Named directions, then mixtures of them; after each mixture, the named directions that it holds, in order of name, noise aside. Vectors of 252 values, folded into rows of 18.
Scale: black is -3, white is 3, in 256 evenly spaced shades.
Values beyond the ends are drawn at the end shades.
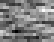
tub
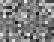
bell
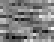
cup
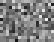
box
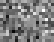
box, tub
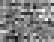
box, cup, tub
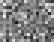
bell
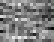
box, cup, tub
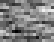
tub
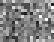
box, cup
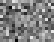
box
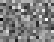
box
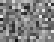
box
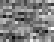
bell, cup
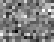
bell, tub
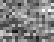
bell, tub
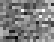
box, cup, tub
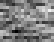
tub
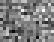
box, tub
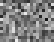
box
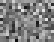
box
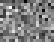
bell, box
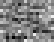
bell, cup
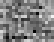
bell, cup
